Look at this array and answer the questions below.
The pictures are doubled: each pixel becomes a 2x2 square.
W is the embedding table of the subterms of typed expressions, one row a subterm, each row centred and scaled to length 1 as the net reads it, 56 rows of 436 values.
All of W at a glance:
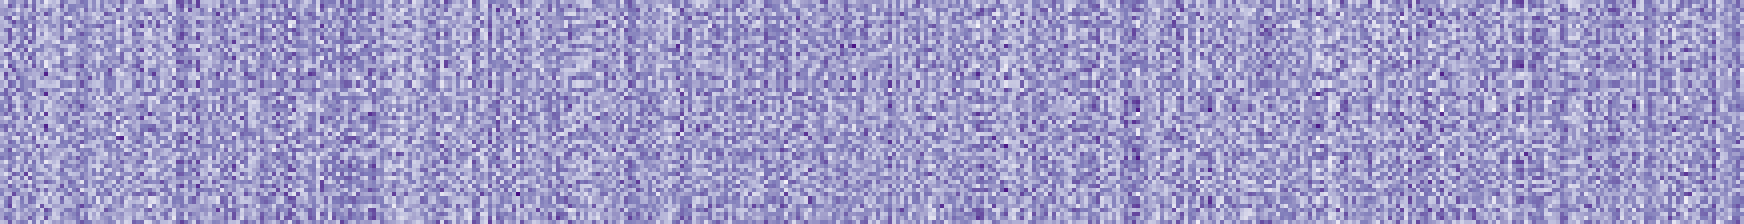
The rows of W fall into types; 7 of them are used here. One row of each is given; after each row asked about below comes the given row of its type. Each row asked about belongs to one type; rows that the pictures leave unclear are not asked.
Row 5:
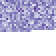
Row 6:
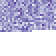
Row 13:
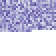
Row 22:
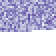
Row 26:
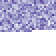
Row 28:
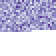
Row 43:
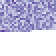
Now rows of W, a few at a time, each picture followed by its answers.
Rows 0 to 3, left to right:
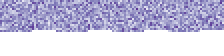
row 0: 43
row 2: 6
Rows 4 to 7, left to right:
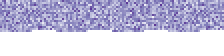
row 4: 13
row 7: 13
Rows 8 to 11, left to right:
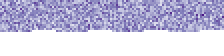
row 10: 5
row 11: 22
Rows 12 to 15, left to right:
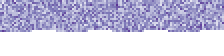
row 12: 43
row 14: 5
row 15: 43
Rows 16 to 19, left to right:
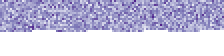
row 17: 43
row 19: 22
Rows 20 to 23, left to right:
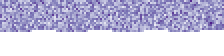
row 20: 5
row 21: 5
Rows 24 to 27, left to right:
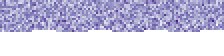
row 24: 13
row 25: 28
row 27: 26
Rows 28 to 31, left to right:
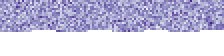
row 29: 43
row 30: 28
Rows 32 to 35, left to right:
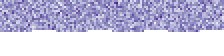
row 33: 22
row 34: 6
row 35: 5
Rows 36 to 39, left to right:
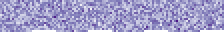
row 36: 28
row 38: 26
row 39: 26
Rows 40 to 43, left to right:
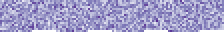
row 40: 43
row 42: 13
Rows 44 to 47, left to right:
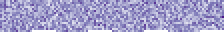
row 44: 5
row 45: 6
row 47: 28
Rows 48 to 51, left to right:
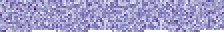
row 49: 13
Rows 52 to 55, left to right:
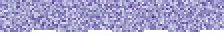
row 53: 13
